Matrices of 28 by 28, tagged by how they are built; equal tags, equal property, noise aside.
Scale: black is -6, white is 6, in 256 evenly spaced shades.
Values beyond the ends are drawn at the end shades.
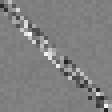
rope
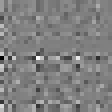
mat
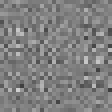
mat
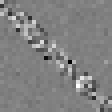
rope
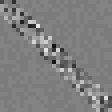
rope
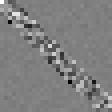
rope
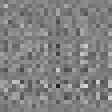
mat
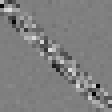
rope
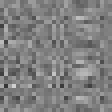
mat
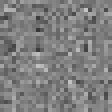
mat
